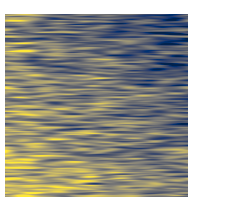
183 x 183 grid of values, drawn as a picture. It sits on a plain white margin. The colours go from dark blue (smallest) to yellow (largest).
There is an overall slope up to the bottom left. The bottom left is the ninth with the highest average. Streaks run across, left to right. Neither half mirrors the other. The ninth with the lowest average is the top right.
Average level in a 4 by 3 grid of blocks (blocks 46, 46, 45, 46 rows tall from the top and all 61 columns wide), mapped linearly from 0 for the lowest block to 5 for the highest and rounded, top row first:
310 / 321 / 432 / 543
